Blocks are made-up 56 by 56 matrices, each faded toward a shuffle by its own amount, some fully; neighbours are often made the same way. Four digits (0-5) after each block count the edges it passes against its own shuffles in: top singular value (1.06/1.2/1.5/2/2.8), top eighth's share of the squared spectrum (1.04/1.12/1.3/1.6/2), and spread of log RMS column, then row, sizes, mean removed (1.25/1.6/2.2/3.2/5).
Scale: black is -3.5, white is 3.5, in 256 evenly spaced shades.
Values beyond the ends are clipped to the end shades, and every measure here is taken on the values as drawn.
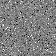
0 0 0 0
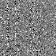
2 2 2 0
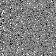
1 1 2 0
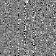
2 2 3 0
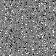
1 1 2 0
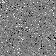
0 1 0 0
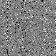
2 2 2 0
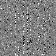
2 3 2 0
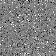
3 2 0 1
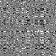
4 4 2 3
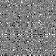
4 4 1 2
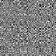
4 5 3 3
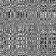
4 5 3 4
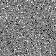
2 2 0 0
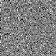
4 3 2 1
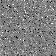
1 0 0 0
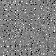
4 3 1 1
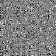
3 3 1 1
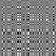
5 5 4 4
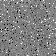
1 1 0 0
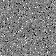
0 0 0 0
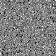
3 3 1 1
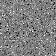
1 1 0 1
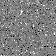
2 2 0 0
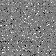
2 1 0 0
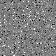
1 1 0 0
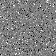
1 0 0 0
